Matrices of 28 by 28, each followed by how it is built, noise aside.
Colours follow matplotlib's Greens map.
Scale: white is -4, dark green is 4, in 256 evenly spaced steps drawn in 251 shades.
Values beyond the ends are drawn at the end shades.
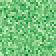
noise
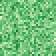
noise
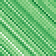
Toeplitz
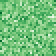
noise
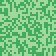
noise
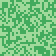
noise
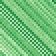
Toeplitz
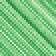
Toeplitz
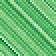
Toeplitz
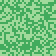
noise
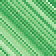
Toeplitz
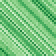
Toeplitz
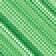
Toeplitz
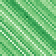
Toeplitz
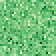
noise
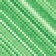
Toeplitz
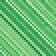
Toeplitz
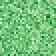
noise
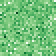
noise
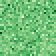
noise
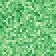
noise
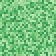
noise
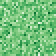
noise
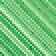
Toeplitz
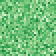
noise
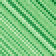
Toeplitz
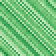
Toeplitz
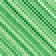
Toeplitz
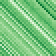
Toeplitz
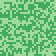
noise
